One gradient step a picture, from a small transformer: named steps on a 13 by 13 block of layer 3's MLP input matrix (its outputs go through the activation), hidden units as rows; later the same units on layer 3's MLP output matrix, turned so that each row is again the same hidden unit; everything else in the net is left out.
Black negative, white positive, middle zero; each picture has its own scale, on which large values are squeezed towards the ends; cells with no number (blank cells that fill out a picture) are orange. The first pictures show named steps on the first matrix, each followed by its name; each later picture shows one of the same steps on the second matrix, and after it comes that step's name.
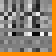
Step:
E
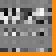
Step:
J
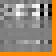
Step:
E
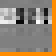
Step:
J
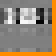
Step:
J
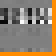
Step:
J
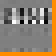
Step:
J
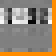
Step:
J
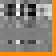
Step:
E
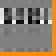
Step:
J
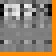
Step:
E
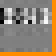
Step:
J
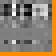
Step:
E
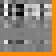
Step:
E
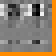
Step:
E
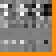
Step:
E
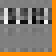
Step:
J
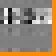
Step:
J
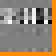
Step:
J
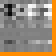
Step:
E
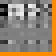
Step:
E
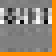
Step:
J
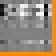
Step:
E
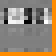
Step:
J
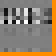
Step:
J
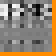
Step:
E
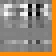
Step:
E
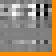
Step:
E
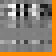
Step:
E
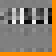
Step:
J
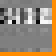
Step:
J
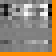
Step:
E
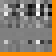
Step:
E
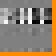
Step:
J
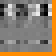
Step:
E
